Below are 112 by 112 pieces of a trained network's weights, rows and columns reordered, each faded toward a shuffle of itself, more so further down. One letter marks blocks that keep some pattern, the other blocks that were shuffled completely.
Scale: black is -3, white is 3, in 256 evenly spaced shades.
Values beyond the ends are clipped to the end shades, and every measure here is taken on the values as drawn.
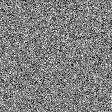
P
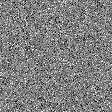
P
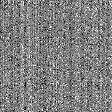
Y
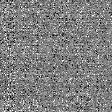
Y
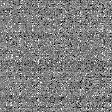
Y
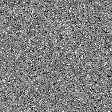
P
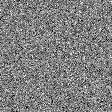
P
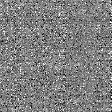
Y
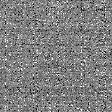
Y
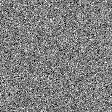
P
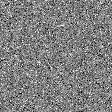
P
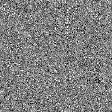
Y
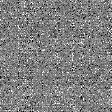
Y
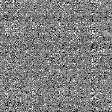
Y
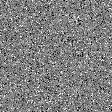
P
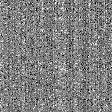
Y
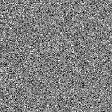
Y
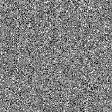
Y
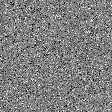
P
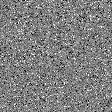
P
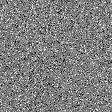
P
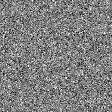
Y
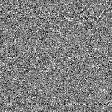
Y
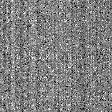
Y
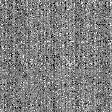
Y
